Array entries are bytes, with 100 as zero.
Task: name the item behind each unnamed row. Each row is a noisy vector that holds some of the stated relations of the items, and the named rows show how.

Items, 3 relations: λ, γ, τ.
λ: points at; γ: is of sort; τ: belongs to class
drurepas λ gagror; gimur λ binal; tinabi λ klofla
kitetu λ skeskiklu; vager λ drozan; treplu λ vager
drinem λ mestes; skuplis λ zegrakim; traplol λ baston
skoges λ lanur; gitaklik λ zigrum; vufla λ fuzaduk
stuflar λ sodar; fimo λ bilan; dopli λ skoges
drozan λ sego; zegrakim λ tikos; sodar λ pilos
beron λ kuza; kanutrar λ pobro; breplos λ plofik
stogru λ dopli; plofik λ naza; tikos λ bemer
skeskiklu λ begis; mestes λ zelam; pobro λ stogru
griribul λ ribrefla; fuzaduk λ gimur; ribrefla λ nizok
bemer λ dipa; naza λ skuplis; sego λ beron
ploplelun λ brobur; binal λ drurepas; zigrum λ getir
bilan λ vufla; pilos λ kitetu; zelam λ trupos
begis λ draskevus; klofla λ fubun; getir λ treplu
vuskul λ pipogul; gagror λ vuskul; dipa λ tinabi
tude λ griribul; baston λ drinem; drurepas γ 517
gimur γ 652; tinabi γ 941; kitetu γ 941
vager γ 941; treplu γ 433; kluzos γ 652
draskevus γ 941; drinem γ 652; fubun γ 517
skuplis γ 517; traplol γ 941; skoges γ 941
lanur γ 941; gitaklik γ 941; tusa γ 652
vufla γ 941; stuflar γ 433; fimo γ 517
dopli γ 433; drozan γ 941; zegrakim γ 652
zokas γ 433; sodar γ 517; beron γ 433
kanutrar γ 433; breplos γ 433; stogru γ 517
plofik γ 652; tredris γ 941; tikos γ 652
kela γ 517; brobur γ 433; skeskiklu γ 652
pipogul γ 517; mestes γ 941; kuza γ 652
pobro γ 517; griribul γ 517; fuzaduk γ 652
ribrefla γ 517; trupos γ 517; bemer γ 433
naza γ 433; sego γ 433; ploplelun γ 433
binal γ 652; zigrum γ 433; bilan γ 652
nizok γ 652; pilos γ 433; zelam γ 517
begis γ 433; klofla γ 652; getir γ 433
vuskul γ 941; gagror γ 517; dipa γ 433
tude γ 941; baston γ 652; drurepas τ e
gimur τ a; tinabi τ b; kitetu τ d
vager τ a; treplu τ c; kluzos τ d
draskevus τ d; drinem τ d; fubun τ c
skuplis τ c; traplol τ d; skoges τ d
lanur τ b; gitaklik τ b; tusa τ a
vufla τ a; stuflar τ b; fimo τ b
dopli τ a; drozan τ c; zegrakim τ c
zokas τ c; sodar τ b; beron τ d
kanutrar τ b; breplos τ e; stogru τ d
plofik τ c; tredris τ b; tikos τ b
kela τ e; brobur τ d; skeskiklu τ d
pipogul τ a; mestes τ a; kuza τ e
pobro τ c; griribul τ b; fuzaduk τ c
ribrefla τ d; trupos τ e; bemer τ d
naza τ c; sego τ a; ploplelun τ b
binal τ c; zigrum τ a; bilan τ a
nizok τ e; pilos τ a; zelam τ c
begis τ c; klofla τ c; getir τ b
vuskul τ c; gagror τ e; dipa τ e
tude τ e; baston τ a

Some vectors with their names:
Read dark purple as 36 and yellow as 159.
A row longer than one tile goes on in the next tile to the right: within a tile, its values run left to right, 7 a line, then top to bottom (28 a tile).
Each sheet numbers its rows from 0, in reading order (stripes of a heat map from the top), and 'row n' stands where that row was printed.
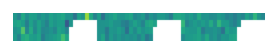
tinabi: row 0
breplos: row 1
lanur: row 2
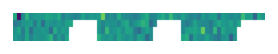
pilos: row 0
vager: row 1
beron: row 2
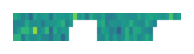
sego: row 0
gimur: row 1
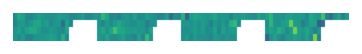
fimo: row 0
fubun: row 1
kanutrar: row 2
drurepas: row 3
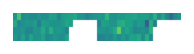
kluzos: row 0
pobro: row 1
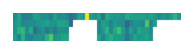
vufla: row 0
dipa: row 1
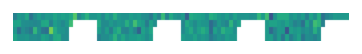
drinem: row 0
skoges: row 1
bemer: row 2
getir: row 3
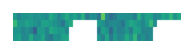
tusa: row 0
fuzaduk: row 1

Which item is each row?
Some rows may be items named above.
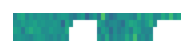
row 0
ribrefla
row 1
fuzaduk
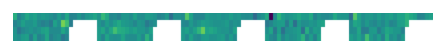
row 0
zigrum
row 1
fubun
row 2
kela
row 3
pilos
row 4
tikos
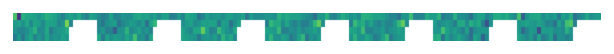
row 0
dopli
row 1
skeskiklu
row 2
zelam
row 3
naza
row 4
naza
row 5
drozan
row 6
getir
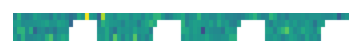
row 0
vufla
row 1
zegrakim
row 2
draskevus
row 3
trupos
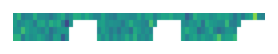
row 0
drozan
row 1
bilan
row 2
kitetu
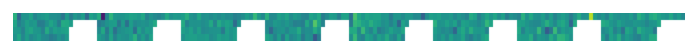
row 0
brobur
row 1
pilos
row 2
tredris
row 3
treplu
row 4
skuplis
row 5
nizok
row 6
mestes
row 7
klofla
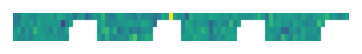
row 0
sodar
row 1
vufla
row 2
bemer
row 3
plofik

